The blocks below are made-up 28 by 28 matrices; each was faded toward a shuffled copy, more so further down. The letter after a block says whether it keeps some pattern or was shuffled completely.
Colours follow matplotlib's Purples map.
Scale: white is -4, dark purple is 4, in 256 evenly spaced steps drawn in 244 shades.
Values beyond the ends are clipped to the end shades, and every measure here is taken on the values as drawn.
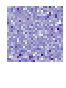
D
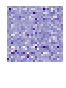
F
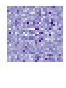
F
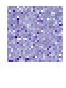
D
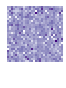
D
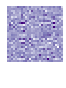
F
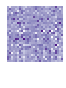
F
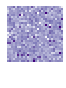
D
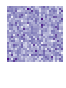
D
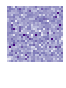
D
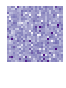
D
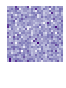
D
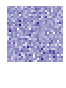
D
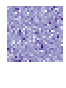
D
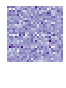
F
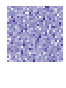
D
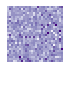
D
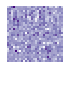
F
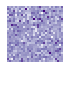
D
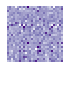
F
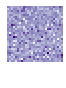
D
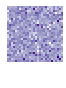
D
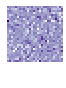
F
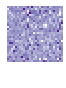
F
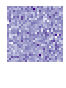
D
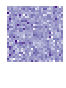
F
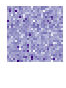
D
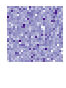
D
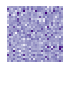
F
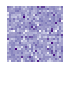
D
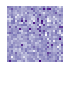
F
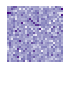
D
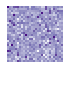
D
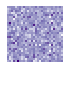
F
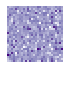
F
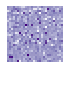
F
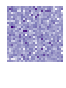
F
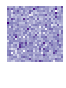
D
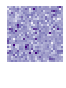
F
